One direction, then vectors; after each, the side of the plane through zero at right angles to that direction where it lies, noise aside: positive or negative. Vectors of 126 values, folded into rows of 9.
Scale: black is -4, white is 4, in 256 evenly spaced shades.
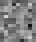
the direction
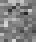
negative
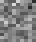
negative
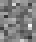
negative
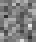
negative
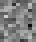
positive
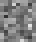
negative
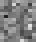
negative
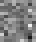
negative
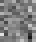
negative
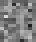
positive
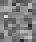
positive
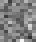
negative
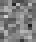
positive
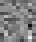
positive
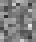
negative
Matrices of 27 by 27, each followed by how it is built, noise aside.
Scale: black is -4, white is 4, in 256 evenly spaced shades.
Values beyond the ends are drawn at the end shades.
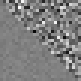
upper triangular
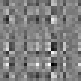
low rank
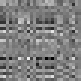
low rank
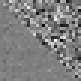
upper triangular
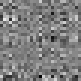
low rank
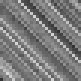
Toeplitz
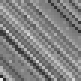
Toeplitz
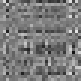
low rank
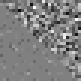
upper triangular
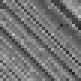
Toeplitz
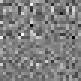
low rank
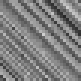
Toeplitz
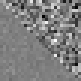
upper triangular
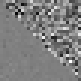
upper triangular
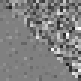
upper triangular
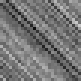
Toeplitz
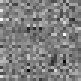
low rank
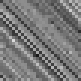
Toeplitz
